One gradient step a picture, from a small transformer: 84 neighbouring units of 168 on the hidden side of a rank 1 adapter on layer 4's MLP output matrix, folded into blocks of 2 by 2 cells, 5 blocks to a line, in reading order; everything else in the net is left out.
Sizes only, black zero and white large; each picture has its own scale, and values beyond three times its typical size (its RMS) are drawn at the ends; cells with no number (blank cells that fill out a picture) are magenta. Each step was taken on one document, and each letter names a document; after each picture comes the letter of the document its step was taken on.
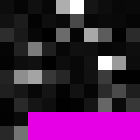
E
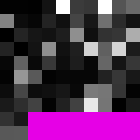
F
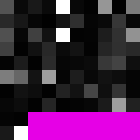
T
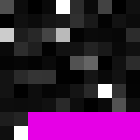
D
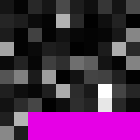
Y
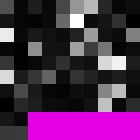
E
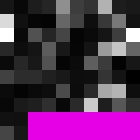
F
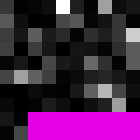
T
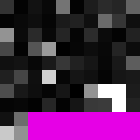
Y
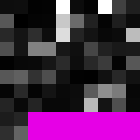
Y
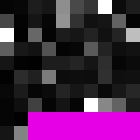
F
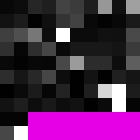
T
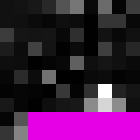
Y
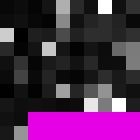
Y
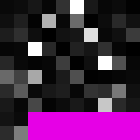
E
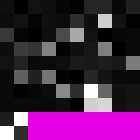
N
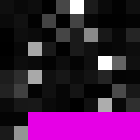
E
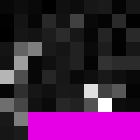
N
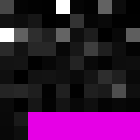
D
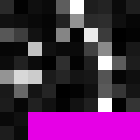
E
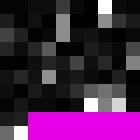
Y
